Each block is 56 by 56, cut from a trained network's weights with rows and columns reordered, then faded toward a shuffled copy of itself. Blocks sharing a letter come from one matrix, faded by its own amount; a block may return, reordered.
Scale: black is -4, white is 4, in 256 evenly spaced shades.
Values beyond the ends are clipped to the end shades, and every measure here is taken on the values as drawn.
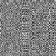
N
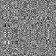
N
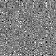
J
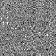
J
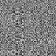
N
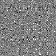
J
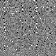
J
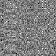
J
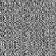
N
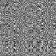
N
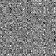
J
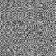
N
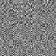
N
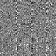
J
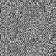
N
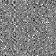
J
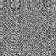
N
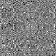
J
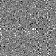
J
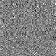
J
